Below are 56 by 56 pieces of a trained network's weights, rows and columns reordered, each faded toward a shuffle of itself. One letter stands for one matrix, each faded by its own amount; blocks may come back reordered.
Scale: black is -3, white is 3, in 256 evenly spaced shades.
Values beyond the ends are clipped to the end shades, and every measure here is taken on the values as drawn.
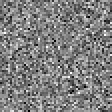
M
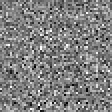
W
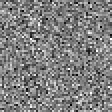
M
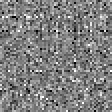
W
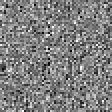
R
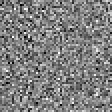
R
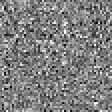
W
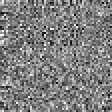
R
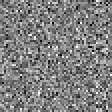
R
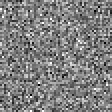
M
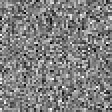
R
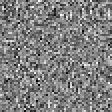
M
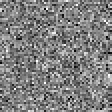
M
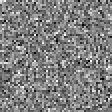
M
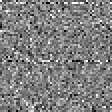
W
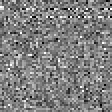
W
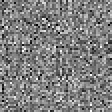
R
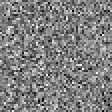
R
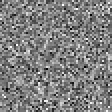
M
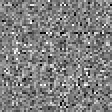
W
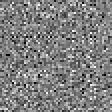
W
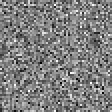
M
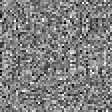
M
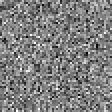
R
